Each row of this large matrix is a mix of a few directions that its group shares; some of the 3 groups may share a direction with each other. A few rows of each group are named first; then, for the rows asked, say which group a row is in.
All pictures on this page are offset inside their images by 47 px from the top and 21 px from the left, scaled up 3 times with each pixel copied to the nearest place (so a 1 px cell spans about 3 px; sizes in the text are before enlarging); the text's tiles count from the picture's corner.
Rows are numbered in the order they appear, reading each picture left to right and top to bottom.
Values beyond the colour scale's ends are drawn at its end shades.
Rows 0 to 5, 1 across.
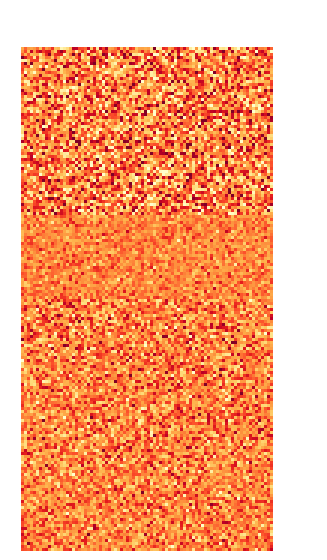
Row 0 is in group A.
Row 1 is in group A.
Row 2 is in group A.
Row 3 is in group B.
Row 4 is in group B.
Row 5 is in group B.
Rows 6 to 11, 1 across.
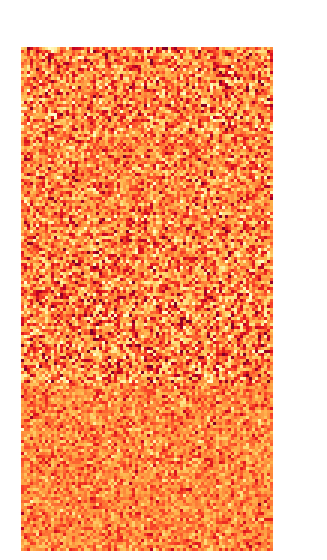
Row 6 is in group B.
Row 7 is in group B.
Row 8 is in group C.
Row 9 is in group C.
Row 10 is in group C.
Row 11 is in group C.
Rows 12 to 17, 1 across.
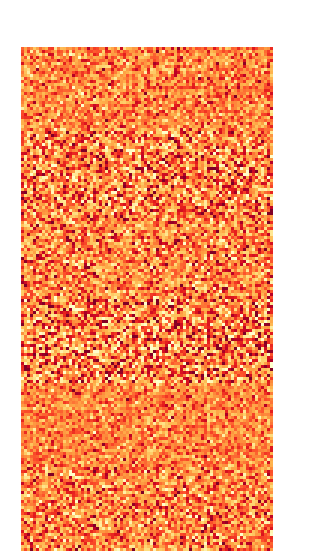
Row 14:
B
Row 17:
B
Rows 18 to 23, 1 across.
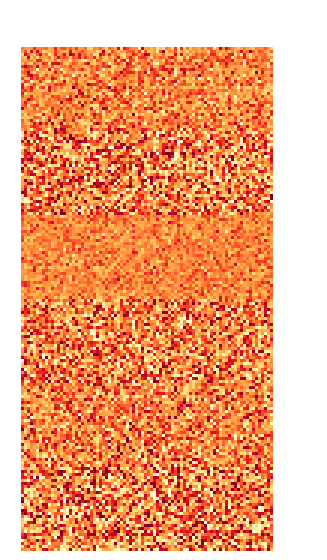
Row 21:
C
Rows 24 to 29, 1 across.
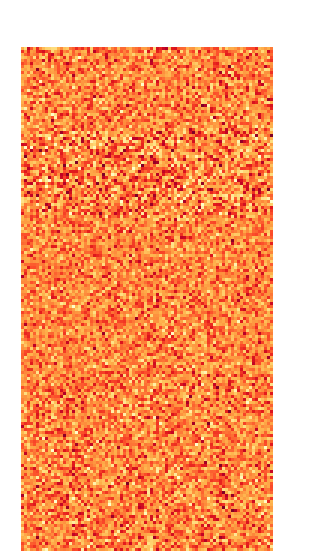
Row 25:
A
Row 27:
A
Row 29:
B
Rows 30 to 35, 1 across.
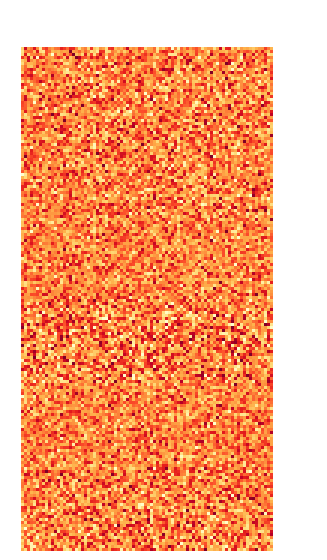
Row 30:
A
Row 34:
C
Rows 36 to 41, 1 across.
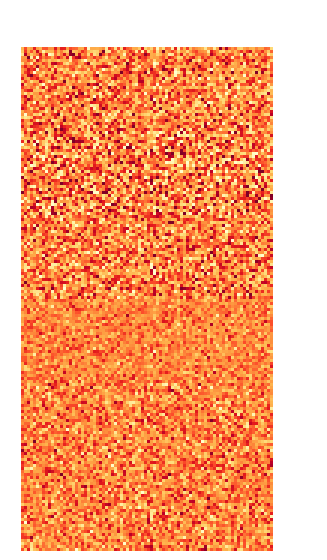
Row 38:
C
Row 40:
B
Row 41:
B
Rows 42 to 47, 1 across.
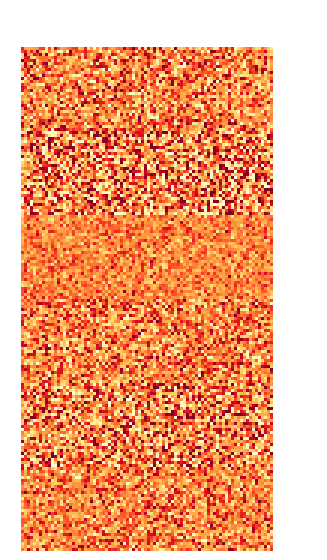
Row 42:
C
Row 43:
B
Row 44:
B
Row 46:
C
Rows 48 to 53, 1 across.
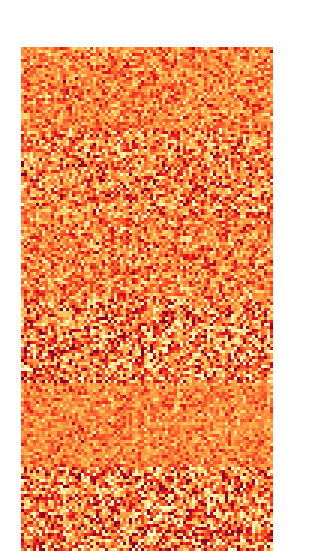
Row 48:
A
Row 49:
A
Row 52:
C
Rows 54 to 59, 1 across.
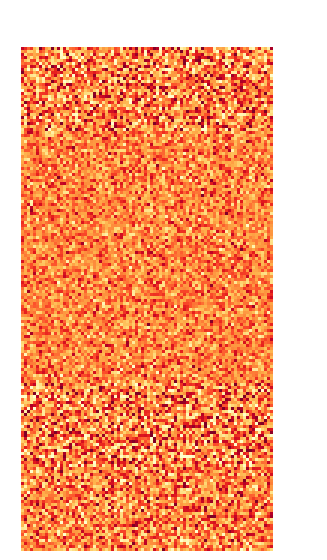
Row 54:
B
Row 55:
B
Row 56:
B
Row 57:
C
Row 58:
C
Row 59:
C
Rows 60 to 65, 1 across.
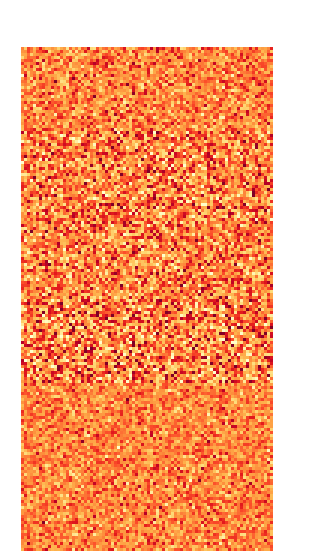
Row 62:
A
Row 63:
B
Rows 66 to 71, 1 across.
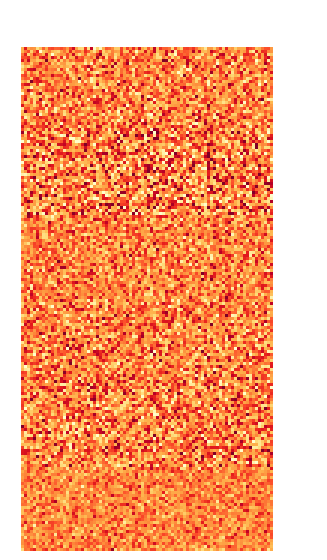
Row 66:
C
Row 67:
A
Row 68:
B
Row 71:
B
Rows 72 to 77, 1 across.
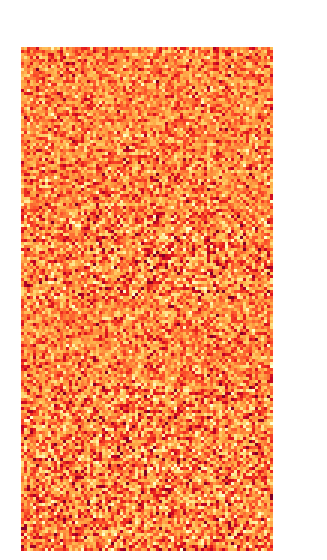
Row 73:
A
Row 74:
A
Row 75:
B
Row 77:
B
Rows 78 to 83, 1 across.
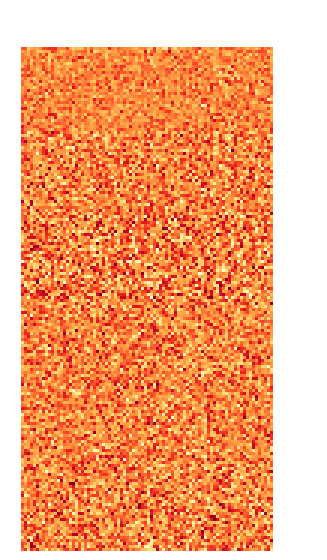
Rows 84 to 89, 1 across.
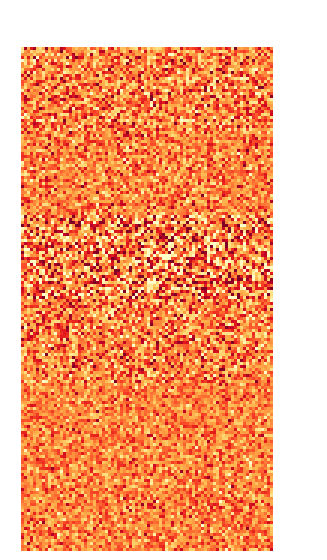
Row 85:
A
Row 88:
C
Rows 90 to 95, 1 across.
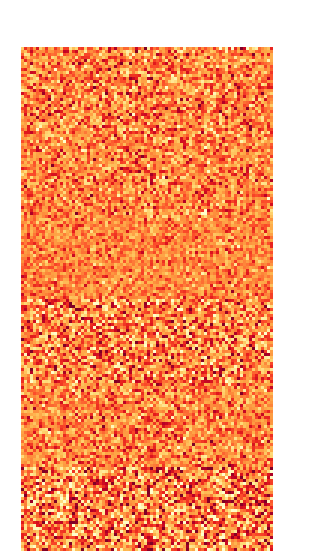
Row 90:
C
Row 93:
B
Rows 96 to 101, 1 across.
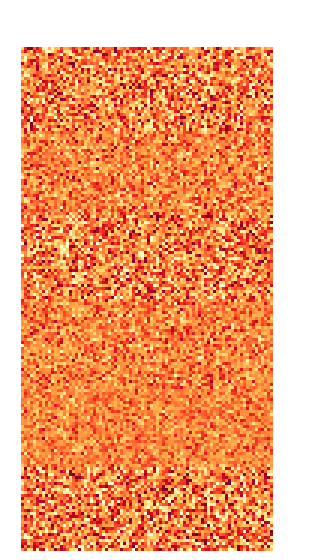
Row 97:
C
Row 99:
C
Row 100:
B
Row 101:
A
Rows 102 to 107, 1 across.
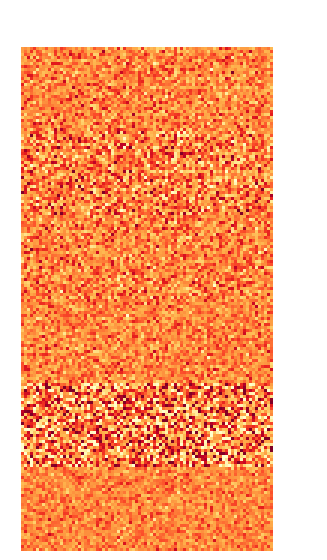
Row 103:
C
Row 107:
C
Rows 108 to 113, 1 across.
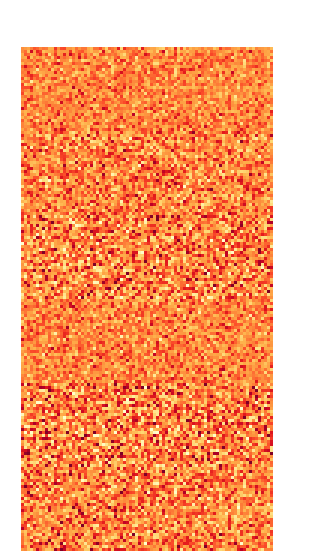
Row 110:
B
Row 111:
B
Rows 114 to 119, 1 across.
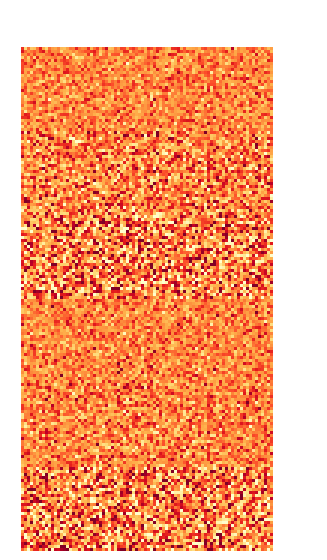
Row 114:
C
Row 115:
A
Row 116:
C
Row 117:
C
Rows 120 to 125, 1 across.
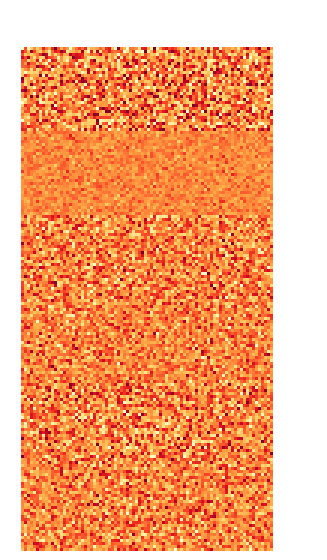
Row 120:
A
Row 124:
A
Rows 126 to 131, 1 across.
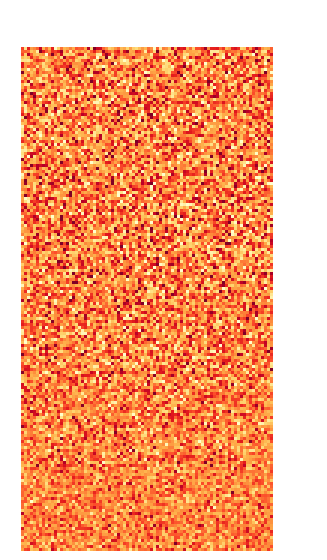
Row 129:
A
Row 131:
C
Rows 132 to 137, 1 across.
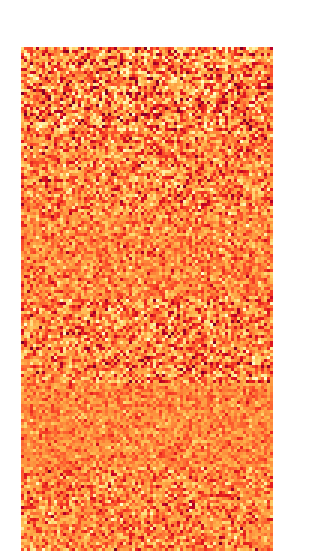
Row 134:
B
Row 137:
B
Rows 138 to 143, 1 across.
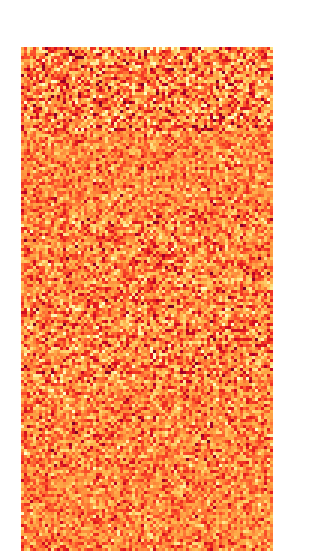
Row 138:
B
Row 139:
B
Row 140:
A
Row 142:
B
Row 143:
C
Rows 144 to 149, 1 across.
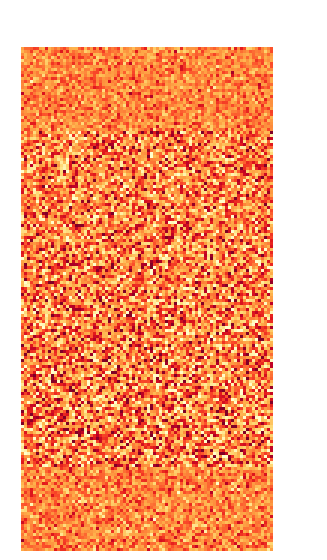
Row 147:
C
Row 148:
B
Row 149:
A
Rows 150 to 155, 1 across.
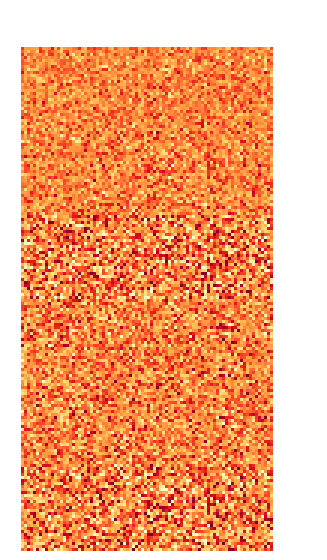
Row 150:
B
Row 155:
A
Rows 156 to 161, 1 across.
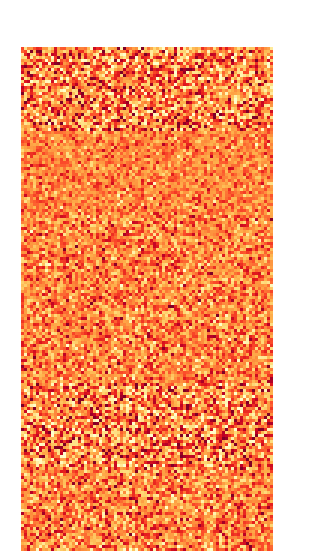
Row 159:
B
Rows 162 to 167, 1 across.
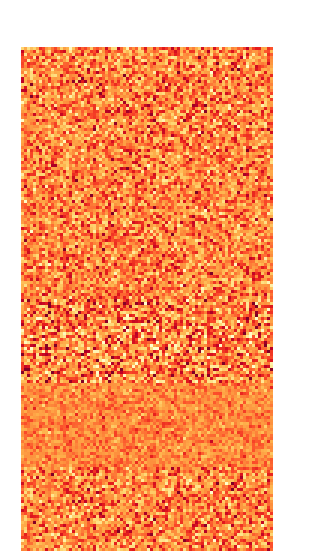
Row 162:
A
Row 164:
A
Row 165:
A
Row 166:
A
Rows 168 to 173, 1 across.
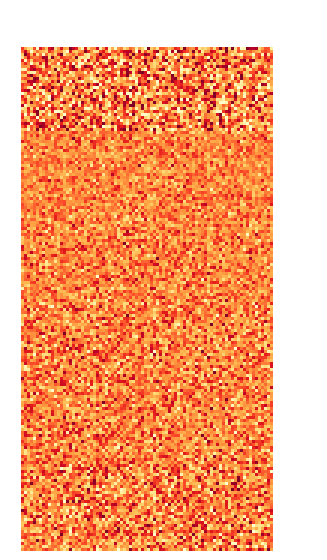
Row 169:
A
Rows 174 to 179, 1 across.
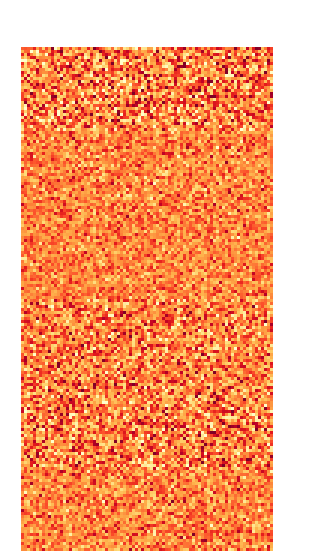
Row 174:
C
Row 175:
A
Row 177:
C
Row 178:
B
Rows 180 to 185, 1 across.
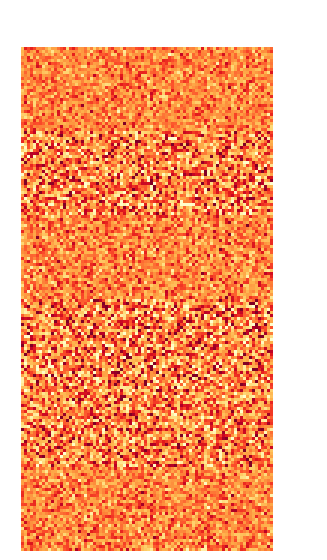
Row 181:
C
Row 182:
B
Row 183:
C
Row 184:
C
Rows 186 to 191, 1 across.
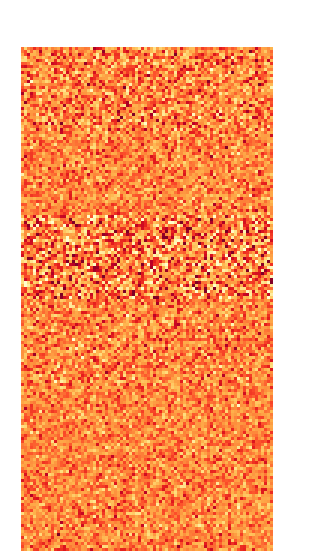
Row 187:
A
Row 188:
B
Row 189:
C
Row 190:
A
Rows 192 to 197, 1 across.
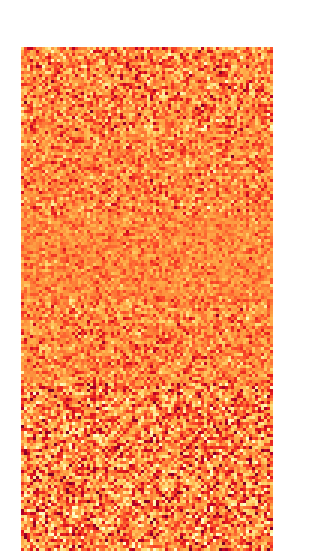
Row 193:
C
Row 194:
A
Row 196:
A
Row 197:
B
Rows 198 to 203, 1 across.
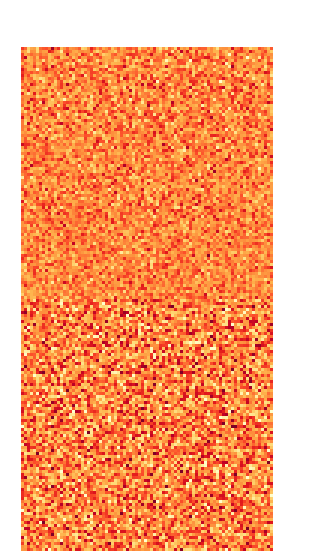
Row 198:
B
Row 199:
C
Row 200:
B
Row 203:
B
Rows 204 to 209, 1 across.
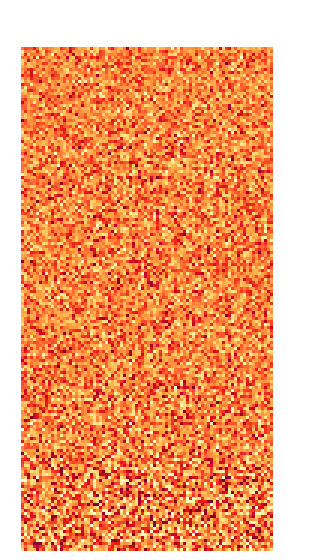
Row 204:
A
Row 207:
B
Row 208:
C
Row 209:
C
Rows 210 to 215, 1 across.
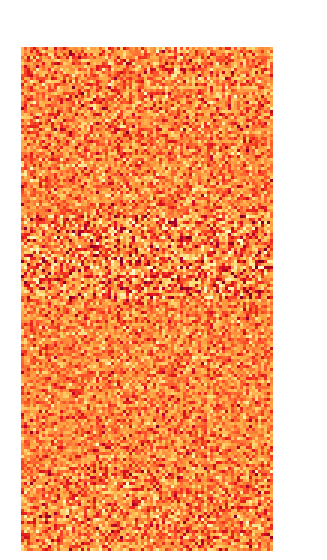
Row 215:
A
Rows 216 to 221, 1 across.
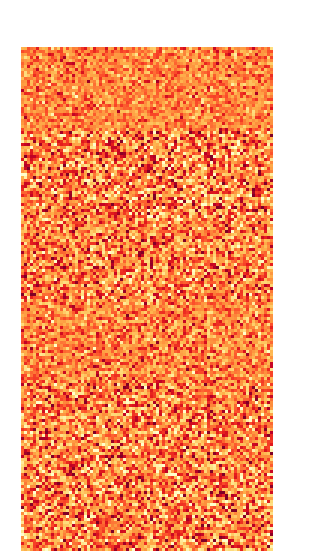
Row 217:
A
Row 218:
B
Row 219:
A
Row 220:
A
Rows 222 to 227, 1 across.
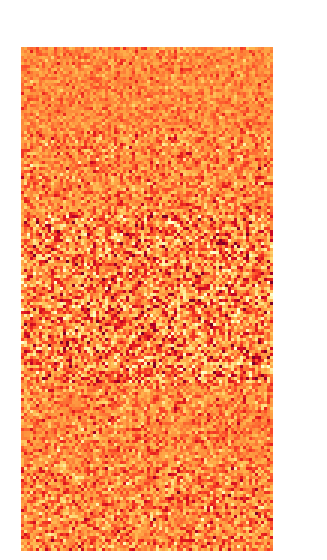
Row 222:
C
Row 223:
C
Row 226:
C
